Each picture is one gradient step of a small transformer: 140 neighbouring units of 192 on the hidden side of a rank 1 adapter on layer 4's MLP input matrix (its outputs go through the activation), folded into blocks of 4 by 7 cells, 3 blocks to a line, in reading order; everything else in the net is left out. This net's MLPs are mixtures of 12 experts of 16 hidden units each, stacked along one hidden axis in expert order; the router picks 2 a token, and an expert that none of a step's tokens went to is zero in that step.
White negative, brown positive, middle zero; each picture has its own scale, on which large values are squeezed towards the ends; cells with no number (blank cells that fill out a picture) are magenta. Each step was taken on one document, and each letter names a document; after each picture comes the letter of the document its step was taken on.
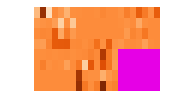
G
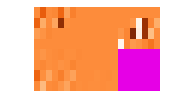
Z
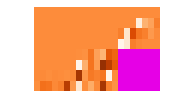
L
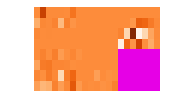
Z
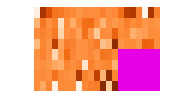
G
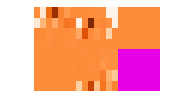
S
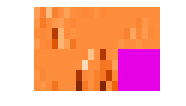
G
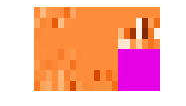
Z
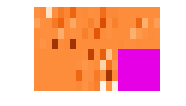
G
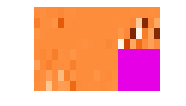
Z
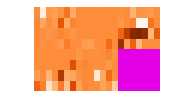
Z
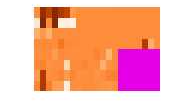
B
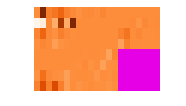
B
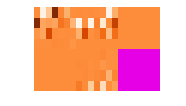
S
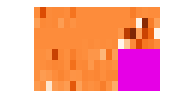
Z
